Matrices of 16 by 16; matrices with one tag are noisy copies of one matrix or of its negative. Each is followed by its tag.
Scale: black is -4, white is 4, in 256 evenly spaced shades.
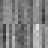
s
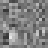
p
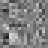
p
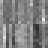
s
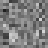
p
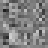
p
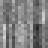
s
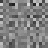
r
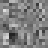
p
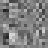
p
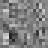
p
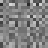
r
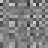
r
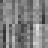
s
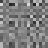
r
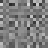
r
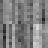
s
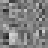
p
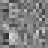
p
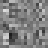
p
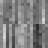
s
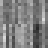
s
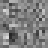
p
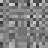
r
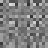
r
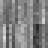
s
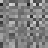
r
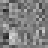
p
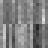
s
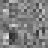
p
